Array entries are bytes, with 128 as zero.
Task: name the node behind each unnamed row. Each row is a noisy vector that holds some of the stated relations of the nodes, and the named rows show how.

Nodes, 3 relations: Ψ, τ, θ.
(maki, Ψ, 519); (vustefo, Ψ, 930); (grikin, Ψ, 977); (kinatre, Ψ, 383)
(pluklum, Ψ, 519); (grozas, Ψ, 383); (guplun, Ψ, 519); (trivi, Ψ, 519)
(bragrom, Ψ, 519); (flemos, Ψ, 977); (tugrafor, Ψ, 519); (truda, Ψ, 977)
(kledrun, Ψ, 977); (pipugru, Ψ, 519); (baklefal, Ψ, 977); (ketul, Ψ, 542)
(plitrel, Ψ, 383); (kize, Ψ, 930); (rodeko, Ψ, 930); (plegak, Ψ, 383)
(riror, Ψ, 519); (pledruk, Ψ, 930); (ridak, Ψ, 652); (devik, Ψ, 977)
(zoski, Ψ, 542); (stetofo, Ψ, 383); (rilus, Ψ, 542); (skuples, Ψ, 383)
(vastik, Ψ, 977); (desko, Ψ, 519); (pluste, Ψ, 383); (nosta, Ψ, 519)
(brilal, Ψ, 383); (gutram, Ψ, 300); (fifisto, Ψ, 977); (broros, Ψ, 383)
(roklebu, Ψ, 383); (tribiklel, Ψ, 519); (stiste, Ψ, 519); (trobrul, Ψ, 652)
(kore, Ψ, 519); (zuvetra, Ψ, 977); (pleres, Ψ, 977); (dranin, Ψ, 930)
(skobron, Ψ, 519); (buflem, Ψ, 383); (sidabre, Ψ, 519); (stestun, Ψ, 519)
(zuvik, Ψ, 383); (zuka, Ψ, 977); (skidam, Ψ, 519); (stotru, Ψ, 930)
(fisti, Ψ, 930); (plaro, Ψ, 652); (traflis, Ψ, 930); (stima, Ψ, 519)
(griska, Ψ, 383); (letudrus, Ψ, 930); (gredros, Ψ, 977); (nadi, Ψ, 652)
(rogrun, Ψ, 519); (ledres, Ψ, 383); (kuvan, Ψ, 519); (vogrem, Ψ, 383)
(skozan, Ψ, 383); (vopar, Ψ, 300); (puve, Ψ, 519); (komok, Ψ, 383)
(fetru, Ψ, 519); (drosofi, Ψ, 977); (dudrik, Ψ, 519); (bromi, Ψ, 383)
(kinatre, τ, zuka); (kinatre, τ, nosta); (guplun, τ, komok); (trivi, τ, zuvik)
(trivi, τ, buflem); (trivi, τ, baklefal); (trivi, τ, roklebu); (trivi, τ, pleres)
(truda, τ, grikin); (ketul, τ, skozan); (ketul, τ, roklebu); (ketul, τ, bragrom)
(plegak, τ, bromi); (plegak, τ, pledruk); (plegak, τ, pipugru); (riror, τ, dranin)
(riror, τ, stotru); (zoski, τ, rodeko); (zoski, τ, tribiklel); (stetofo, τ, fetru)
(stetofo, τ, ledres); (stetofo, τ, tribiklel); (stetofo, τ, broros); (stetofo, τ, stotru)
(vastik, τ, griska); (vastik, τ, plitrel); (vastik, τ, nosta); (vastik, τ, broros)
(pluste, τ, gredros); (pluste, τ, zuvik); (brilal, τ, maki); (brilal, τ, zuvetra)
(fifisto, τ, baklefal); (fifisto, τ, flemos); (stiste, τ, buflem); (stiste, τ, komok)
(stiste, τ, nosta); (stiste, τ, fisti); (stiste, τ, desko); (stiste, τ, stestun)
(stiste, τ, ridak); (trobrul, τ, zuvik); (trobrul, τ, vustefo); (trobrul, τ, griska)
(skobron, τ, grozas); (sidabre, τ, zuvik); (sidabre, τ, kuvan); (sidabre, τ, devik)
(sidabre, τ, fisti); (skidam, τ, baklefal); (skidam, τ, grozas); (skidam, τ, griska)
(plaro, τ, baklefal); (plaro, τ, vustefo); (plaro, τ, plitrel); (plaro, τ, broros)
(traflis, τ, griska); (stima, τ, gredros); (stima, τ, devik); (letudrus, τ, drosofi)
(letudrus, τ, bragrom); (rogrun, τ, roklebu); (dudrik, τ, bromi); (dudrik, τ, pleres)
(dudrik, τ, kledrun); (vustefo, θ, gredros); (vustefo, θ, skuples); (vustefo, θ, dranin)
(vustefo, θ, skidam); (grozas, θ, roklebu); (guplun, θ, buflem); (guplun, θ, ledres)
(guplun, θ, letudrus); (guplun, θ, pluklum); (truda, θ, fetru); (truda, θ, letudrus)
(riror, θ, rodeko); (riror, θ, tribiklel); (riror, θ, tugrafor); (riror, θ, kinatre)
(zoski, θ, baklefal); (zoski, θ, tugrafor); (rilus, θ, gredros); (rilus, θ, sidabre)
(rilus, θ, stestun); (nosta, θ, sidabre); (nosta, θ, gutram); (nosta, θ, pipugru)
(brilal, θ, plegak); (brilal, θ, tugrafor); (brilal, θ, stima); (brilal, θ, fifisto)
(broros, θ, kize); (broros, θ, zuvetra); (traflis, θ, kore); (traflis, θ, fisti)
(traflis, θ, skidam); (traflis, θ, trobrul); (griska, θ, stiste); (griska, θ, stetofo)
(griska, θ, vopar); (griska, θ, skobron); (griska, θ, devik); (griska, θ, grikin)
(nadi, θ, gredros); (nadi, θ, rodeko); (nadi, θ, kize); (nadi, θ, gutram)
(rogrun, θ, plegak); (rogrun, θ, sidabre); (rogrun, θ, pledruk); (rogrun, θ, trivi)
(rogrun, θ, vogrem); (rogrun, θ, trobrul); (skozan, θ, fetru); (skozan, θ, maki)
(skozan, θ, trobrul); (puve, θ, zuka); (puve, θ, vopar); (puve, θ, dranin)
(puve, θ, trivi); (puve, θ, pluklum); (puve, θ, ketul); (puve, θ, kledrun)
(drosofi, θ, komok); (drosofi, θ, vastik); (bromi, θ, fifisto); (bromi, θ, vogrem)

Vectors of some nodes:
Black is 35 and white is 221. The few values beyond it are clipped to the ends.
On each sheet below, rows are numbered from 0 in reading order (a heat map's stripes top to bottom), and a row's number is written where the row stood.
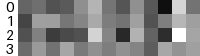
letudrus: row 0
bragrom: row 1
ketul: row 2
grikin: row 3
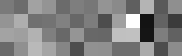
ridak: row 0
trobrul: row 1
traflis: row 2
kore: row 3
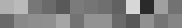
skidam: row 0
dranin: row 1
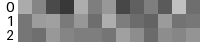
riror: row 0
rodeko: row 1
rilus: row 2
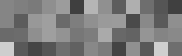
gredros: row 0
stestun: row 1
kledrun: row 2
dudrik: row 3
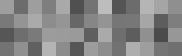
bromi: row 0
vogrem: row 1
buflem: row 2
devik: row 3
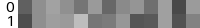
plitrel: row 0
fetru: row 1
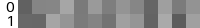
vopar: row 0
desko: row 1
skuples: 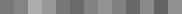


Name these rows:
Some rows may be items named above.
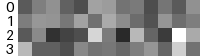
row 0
broros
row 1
rodeko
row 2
ketul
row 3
brilal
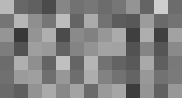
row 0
brilal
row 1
tribiklel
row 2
komok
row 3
stestun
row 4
tribiklel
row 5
rodeko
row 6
zuka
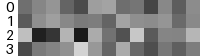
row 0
broros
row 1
vustefo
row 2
stiste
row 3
ledres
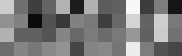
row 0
stima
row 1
trivi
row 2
brilal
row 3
zuvik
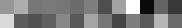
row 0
trobrul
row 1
plegak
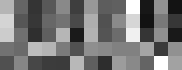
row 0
pluste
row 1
sidabre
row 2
stima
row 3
fisti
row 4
rogrun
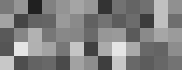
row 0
stetofo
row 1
truda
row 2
drosofi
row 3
griska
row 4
kinatre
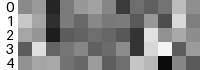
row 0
stetofo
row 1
skobron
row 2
fifisto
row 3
baklefal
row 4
traflis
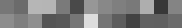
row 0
fisti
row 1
zuvetra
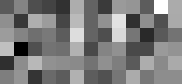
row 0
rogrun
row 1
nosta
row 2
vastik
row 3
guplun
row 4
skozan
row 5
plaro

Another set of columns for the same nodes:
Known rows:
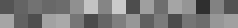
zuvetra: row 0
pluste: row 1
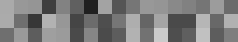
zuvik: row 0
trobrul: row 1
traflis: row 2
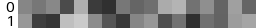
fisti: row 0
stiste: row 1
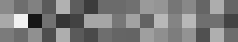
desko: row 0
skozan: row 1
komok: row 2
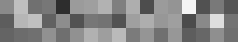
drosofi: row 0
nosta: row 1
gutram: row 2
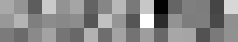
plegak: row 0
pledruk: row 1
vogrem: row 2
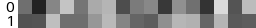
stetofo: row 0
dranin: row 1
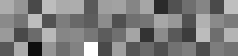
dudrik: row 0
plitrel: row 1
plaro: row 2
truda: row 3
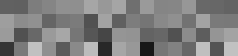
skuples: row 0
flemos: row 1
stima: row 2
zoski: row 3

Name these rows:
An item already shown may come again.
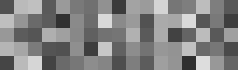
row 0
vustefo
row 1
bragrom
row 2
skidam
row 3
roklebu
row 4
broros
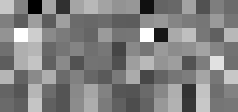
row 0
letudrus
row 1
zuka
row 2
bromi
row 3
grozas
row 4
nosta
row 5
fifisto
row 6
ledres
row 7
ledres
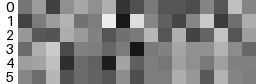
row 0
guplun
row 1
brilal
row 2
skidam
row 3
griska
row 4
baklefal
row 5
plitrel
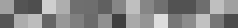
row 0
sidabre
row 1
vustefo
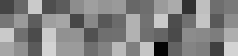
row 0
rodeko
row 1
traflis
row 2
trivi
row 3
plegak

